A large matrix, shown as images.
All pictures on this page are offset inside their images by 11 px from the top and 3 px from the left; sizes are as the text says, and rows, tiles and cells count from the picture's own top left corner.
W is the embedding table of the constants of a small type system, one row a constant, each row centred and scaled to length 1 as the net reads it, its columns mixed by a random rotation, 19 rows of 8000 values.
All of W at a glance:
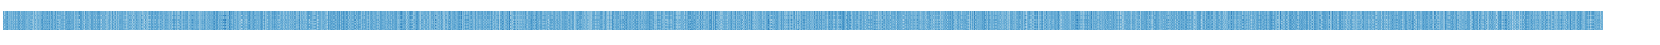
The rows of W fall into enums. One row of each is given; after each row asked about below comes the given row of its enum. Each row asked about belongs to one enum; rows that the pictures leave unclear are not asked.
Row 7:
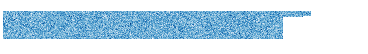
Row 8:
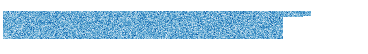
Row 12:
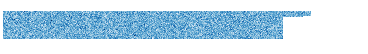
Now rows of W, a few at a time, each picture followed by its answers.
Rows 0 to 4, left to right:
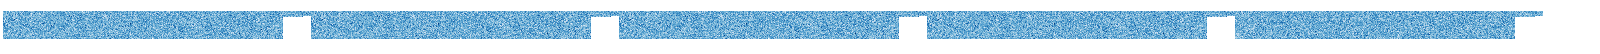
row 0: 7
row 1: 7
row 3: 7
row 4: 8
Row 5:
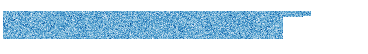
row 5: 7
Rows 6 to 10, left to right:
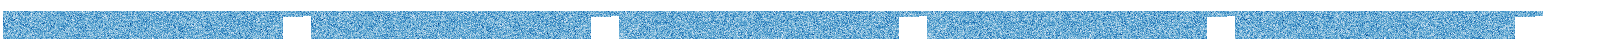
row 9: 8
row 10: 12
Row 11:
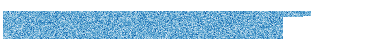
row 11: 8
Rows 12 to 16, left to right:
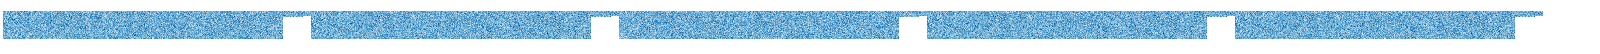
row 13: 7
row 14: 8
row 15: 7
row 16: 7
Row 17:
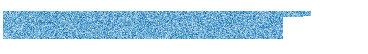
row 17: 8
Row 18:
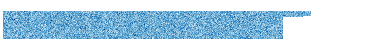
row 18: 12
